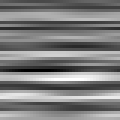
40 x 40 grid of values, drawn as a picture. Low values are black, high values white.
Grain: streaks across. Stripes: horizontal, repeating 6 times. Average level on the scale: 50%.
